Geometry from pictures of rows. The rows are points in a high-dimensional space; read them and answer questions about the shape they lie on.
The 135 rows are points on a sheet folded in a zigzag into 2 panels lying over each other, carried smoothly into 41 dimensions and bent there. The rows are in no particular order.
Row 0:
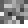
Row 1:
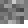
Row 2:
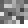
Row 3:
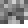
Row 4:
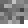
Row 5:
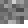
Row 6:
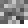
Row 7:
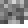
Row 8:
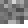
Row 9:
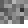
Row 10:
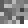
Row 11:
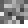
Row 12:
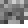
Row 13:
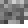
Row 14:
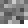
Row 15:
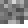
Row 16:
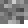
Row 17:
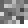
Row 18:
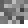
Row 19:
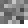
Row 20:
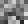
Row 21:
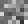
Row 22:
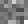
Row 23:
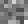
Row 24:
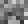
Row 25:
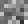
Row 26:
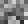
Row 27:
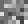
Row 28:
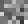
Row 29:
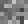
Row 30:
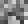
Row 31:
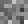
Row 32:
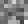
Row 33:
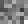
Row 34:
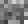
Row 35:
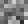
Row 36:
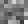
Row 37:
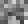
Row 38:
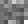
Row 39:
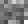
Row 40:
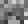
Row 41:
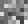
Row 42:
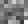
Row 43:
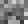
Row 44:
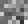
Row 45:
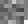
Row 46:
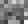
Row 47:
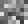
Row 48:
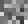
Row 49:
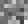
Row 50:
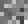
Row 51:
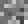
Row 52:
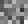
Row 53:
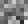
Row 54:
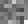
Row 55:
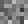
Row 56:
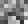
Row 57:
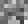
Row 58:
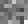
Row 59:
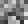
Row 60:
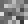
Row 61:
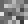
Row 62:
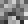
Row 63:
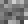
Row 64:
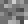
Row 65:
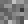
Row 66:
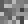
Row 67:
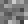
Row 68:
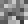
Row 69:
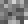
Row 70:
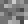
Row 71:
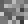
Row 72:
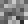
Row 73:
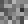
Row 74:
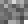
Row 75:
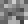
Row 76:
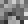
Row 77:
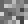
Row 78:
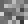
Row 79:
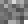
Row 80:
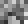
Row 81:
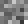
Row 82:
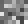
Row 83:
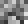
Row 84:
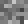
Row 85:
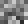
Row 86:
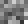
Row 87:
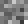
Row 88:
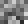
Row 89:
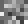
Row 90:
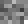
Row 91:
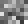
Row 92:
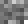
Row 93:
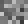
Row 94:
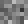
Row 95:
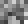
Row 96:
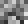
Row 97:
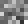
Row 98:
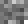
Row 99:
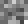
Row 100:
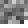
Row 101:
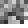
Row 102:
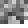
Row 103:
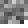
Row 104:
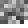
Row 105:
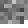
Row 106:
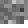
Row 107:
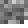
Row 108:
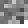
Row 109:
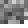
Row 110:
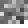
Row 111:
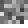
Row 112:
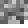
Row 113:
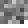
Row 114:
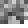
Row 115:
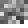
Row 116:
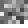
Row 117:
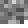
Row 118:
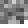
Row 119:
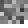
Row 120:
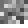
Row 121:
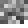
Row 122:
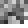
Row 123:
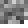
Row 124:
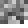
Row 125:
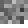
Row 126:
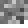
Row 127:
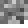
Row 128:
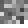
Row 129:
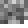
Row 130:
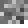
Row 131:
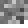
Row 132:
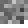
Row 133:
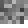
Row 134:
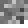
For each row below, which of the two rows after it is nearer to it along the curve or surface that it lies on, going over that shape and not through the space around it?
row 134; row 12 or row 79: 79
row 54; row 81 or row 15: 15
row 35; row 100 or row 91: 100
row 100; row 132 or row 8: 132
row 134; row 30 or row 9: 30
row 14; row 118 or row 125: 125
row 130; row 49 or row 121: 121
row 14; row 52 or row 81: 81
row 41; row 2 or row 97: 2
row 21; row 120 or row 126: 120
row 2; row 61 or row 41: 41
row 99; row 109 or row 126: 126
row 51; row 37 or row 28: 37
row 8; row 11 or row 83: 83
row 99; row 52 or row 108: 108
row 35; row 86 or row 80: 86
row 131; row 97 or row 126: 126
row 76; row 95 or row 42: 42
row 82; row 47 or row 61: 47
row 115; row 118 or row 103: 103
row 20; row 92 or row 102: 102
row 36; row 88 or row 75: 88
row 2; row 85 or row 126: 126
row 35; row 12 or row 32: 12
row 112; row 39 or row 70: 70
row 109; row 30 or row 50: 30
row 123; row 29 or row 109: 109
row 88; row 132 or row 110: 110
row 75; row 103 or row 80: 80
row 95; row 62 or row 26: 62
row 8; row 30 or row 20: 30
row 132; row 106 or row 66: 106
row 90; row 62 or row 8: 8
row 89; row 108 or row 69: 108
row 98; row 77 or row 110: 110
